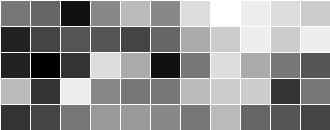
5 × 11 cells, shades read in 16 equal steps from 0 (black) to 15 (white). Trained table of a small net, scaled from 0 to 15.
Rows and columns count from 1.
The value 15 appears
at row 1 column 8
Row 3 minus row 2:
0 -4 -2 8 6 -5 -3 1 -4 -5 -9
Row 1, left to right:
7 6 1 8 11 8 13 15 14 13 12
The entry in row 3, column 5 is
10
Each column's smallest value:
2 0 1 5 4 1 7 11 6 3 4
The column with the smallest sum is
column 2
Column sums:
25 17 30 43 41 30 48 63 56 40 42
